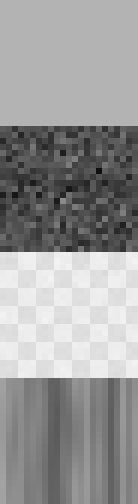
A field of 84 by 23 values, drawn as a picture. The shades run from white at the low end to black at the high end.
It is made of 4 by 1 panels. Panel 1,1: low, flat. Panel 2,1: high, fine-grained. Panel 3,1: very low, checkered, faint in contrast. Panel 4,1: middling, streaked downward.
